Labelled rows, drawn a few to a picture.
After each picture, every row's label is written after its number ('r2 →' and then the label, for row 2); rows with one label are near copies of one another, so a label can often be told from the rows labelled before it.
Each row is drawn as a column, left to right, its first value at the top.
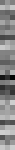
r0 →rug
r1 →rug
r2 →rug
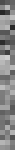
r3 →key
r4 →key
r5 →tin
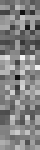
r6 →key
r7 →key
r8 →tin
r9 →rug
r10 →key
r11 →tin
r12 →key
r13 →tin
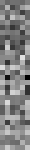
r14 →tin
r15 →rug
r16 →tin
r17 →tin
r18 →key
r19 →rug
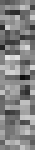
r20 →tin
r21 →key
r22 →key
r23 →key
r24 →rug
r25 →rug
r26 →tin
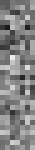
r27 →tin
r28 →tin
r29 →key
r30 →key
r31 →rug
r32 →tin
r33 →rug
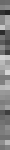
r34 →key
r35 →key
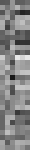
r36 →key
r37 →tin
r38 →rug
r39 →key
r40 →key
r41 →key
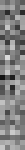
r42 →rug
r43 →key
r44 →rug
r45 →tin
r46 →key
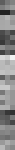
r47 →key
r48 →key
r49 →key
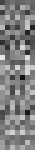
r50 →key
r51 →tin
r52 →rug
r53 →tin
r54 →rug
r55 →key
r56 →tin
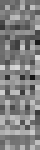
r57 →tin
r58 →rug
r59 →tin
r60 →tin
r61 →rug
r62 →tin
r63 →rug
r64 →key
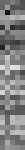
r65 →tin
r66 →key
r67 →tin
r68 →tin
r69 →tin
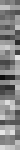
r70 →rug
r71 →rug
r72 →rug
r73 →key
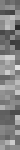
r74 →key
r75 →key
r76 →key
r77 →tin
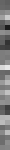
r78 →tin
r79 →tin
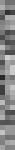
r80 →rug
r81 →key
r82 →key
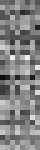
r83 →rug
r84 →rug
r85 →key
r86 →rug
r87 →key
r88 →key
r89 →rug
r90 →tin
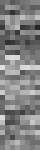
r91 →tin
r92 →key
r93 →key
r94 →key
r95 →tin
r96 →tin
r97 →tin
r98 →tin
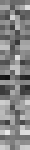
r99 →rug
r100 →rug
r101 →tin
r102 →key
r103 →rug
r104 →rug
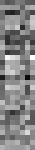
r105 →rug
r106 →key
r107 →key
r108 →key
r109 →tin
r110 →rug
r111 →key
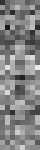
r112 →key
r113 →tin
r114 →key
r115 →rug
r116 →rug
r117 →key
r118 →key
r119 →tin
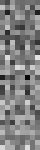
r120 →rug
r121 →key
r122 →rug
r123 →tin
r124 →tin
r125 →rug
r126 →tin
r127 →key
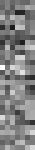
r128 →tin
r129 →rug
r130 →tin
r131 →key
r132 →key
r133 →rug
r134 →rug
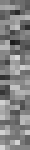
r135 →rug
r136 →rug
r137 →key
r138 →key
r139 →tin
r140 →tin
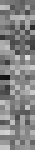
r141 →rug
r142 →rug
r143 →tin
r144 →key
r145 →tin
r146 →key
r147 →tin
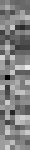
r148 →key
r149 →rug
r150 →key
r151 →tin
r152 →tin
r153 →tin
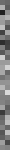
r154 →key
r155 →tin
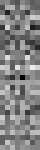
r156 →tin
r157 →key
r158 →rug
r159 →tin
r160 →rug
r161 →key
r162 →tin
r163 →tin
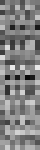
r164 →key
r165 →rug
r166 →tin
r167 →rug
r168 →tin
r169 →rug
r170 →rug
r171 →tin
